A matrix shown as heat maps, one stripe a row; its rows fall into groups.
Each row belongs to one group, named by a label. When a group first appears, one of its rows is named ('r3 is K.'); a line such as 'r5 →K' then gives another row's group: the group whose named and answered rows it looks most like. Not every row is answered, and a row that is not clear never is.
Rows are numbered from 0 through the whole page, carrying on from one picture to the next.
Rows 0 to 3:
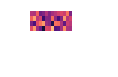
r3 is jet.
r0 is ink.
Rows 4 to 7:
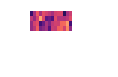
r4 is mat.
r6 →ink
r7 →ink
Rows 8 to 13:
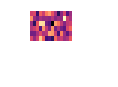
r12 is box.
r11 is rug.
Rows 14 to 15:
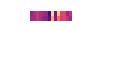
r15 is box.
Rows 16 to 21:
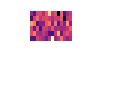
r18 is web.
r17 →mat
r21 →box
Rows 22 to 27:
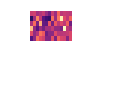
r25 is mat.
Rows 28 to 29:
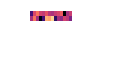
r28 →mat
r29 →jet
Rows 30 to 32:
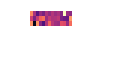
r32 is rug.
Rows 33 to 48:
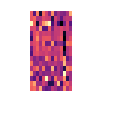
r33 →rug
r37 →mat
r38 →mat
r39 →rug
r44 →rug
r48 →jet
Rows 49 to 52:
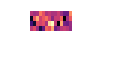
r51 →box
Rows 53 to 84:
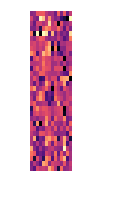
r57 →rug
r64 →mat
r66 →ink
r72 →mat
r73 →mat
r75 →rug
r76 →web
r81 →web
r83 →rug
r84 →box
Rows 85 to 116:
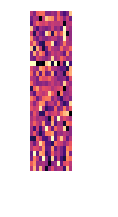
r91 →jet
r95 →web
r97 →rug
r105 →ink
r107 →rug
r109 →jet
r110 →box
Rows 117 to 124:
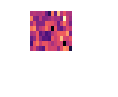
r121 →ink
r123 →mat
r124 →ink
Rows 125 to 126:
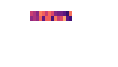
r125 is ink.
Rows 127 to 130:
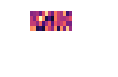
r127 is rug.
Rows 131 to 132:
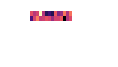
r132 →mat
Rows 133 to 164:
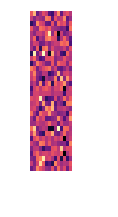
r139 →ink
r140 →rug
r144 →web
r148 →mat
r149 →mat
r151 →rug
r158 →mat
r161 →mat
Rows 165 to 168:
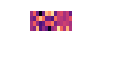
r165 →jet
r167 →jet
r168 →ink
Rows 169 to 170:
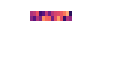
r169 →ink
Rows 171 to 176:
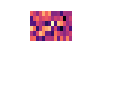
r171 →web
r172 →mat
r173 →box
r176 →web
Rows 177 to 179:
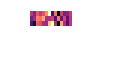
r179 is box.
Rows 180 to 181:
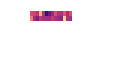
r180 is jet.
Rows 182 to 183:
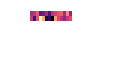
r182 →ink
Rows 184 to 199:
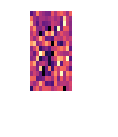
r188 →jet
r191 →ink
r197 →web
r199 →mat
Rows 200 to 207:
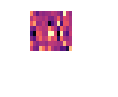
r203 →box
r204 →box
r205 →box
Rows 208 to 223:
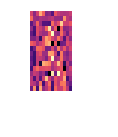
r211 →box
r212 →box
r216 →box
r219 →mat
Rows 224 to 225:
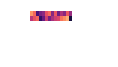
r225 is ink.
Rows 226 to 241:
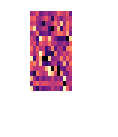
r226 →ink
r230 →ink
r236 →jet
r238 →box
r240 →mat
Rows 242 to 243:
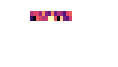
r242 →rug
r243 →box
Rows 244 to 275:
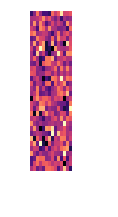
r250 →rug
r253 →jet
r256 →web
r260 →ink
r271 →ink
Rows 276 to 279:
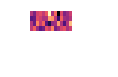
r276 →box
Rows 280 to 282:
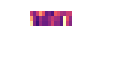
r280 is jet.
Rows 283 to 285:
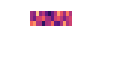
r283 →ink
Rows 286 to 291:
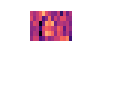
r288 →jet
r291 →ink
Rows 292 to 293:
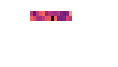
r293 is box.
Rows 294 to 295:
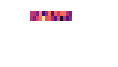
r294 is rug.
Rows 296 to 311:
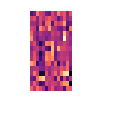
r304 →jet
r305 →jet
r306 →web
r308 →ink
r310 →ink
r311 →rug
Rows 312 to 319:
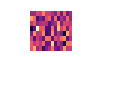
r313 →web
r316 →rug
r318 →rug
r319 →jet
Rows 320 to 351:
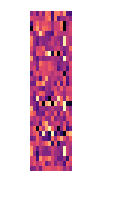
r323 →mat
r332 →mat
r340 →web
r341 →rug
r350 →rug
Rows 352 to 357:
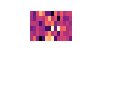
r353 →box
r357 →jet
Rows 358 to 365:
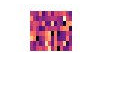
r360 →rug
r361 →ink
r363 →web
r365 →box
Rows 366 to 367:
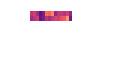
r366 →jet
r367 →ink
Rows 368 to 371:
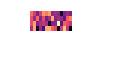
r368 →web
